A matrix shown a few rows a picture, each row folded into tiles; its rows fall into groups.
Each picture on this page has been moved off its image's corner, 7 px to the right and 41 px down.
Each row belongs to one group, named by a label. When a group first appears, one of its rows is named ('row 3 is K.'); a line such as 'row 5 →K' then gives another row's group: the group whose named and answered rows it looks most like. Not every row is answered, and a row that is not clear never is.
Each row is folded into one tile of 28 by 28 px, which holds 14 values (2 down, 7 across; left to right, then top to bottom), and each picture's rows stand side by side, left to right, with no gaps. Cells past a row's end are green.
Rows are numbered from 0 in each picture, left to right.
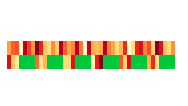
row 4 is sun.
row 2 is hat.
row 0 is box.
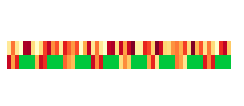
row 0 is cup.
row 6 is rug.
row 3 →cup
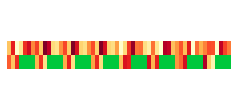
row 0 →sun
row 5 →cup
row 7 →box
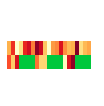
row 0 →sun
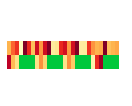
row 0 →box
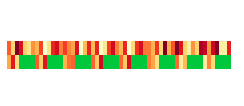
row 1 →sun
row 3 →sun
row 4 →sun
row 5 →rug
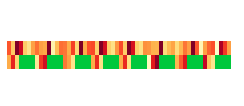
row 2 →rug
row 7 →box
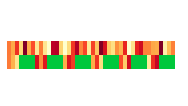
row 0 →rug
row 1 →cup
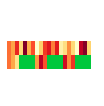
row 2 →cup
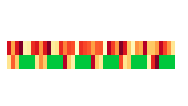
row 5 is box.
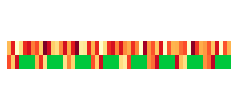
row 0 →sun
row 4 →hat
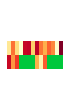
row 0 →cup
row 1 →hat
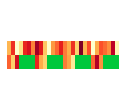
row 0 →sun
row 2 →rug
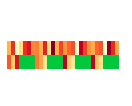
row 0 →sun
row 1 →rug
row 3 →box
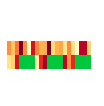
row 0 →hat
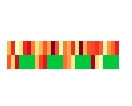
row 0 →sun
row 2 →rug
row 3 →box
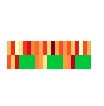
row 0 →sun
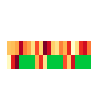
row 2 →sun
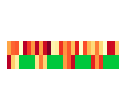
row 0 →box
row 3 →cup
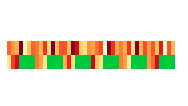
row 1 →rug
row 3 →box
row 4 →rug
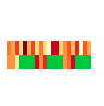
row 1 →cup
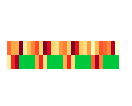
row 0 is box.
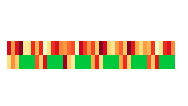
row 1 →sun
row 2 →box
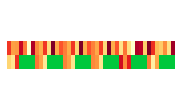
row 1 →rug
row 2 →rug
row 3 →rug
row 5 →hat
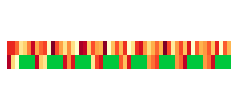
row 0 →box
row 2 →cup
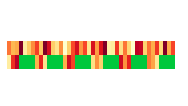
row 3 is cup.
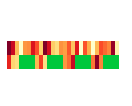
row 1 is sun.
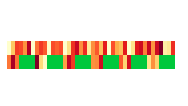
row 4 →sun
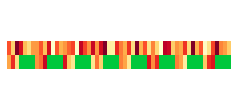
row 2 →box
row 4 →rug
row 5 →cup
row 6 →rug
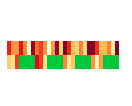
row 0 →hat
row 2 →hat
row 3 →hat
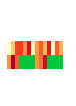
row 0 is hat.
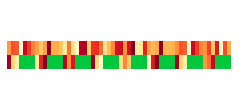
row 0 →box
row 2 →cup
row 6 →box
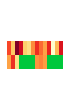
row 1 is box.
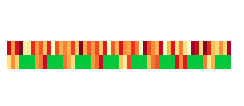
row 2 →rug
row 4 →hat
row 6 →cup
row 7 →hat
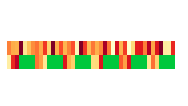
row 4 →sun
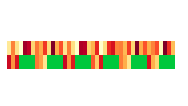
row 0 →cup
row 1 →rug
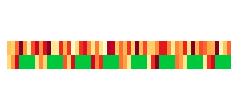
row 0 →hat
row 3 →cup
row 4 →rug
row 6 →rug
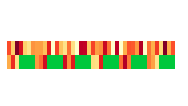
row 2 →cup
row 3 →hat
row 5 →rug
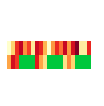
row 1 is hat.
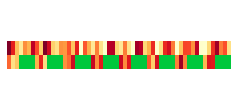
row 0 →hat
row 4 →cup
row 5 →sun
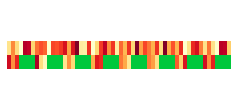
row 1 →box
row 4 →rug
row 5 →rug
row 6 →sun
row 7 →cup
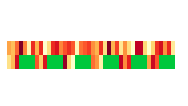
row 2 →box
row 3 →rug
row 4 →cup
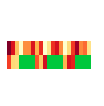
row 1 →sun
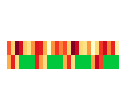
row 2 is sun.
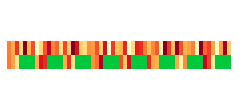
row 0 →rug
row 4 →sun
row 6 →hat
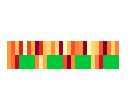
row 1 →hat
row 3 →hat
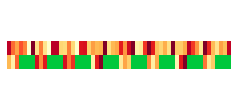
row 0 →hat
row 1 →cup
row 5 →hat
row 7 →hat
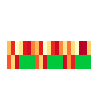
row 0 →sun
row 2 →cup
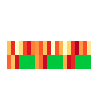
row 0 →sun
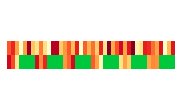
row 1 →cup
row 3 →rug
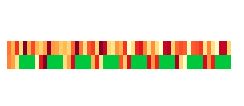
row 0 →rug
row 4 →sun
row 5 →cup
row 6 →box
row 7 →cup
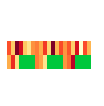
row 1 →rug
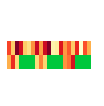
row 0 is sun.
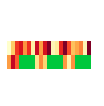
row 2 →hat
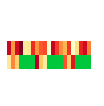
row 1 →box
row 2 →sun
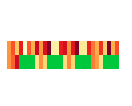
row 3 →rug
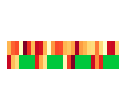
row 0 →box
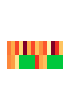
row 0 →rug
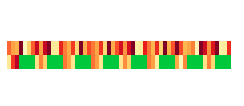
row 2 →rug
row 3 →rug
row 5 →rug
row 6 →hat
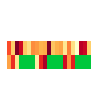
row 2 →cup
